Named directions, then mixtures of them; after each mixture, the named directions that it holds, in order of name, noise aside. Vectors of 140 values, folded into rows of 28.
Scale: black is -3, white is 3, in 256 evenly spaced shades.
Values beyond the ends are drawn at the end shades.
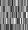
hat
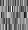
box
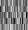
hat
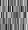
box, hat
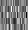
box, hat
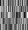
box, hat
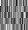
box, hat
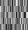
box, hat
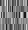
box, hat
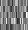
hat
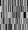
box, hat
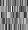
box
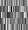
box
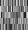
box, hat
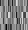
box, hat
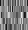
box, hat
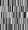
box, hat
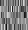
box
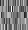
box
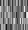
box, hat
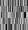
box, hat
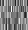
box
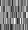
hat
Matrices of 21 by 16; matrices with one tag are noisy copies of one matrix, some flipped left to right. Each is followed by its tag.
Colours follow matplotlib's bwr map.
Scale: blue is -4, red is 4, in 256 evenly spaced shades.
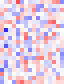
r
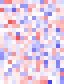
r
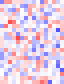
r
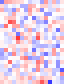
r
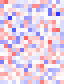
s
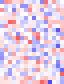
r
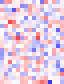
r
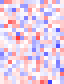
r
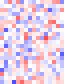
r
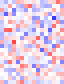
s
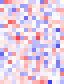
r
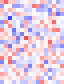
s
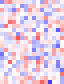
r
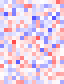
s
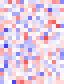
r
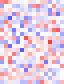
s
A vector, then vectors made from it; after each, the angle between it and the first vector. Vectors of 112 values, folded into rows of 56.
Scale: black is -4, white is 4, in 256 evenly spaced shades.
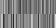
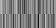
partly aligned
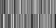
nearly opposite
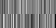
nearly opposite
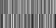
nearly opposite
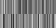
nearly parallel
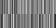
nearly opposite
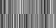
partly opposed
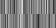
orthogonal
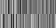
nearly parallel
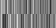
partly aligned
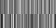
nearly opposite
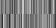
partly opposed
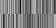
partly aligned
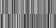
partly opposed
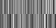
partly opposed
